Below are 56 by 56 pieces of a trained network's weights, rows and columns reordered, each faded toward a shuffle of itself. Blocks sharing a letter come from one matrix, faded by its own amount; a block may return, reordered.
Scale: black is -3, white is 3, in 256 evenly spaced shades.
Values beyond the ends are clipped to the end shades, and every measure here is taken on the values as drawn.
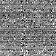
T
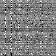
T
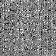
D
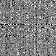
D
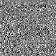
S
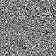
S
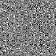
S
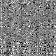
D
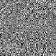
S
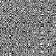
S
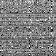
T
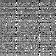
T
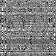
T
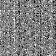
D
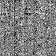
D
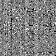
D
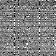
T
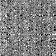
D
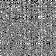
D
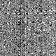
D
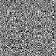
S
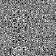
S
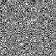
S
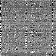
T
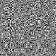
S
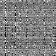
T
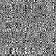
S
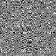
S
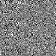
S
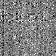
D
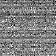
T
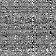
T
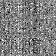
D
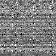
T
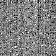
D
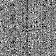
D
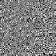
S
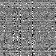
T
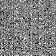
D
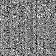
D
